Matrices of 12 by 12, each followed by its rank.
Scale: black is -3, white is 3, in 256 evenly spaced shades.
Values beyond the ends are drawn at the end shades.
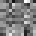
two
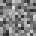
full rank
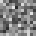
full rank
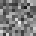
full rank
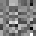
two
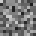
full rank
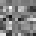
two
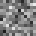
full rank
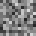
full rank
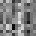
two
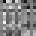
two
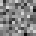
full rank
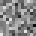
full rank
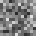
full rank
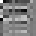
two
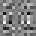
two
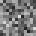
full rank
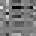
two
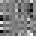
two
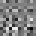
two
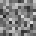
full rank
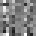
two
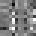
two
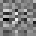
two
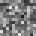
full rank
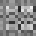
two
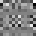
two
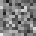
full rank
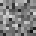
full rank
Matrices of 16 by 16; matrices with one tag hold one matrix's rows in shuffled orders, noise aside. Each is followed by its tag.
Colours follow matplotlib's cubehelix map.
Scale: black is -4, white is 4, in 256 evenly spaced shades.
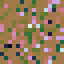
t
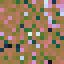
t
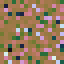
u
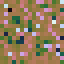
u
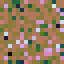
u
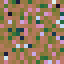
u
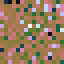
t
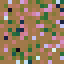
u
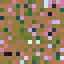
t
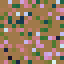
u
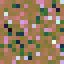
u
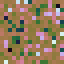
u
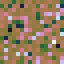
u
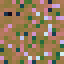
t
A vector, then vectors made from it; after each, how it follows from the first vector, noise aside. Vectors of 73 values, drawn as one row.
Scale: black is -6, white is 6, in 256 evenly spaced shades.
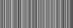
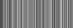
reversed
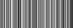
scaled up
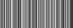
scaled up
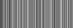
reversed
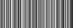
scaled up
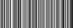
scaled up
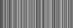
reversed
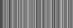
reversed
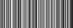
scaled up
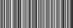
scaled up
